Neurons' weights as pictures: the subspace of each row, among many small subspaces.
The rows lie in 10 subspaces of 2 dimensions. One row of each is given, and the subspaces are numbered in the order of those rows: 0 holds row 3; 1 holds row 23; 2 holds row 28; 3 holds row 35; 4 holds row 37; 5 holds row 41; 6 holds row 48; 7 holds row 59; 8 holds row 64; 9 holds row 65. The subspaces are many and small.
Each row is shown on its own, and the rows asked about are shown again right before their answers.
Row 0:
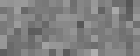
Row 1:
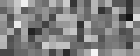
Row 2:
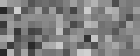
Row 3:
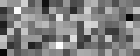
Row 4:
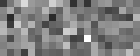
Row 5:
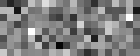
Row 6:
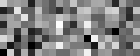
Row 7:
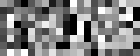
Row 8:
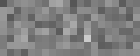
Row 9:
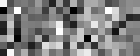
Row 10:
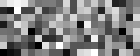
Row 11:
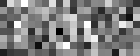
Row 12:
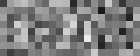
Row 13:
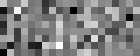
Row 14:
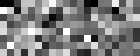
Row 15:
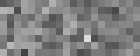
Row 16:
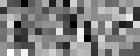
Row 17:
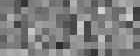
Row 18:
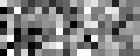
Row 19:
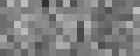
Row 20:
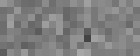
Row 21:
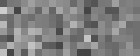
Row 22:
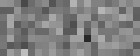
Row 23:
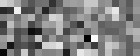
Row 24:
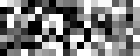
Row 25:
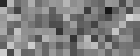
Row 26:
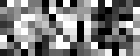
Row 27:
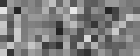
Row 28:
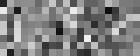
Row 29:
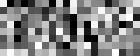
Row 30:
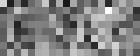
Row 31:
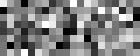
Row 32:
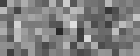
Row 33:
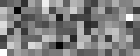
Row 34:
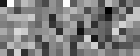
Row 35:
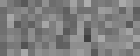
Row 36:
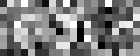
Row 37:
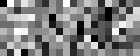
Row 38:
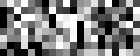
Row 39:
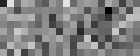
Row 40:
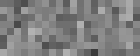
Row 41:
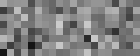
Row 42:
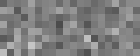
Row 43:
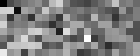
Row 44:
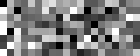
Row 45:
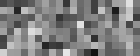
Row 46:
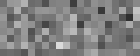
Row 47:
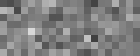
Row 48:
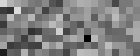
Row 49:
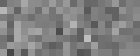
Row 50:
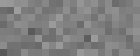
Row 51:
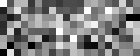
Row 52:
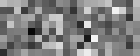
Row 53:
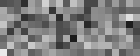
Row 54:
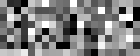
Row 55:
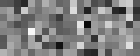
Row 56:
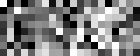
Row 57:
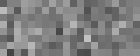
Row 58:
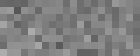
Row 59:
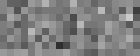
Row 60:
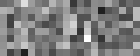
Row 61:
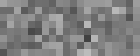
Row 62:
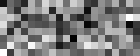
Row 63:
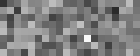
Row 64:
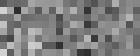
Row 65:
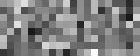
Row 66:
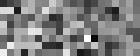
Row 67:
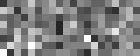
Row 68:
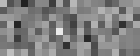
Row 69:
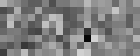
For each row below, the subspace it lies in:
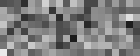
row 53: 4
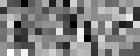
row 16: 8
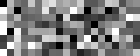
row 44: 0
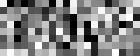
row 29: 5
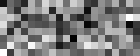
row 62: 4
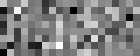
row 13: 2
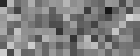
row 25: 4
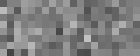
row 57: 8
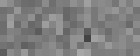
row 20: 3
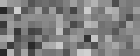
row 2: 8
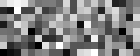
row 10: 6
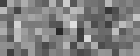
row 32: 2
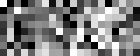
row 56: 0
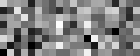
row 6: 5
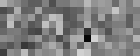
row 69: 3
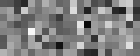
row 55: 3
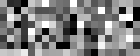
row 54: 7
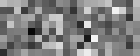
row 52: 3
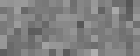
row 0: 9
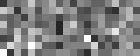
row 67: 5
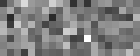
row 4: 9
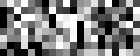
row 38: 2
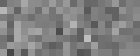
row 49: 8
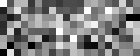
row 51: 4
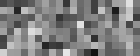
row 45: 9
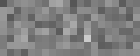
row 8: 6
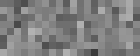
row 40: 9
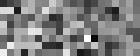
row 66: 1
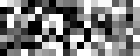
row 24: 3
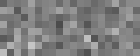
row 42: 5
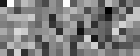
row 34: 4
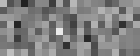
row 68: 5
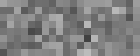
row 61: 3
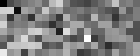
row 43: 6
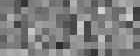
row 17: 1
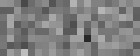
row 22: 1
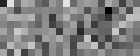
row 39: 4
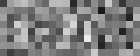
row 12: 6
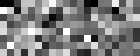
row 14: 7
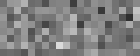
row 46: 7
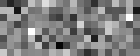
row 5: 7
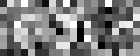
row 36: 2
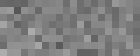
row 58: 6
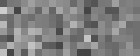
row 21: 8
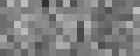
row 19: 0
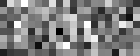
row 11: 5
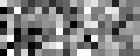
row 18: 8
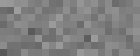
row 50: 6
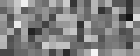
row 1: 9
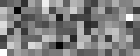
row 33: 0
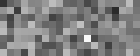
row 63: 9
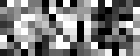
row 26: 0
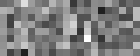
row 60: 1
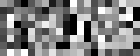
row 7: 1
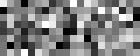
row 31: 7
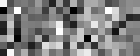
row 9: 2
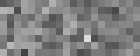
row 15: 1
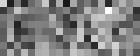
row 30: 0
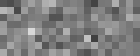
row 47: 7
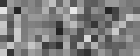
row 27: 2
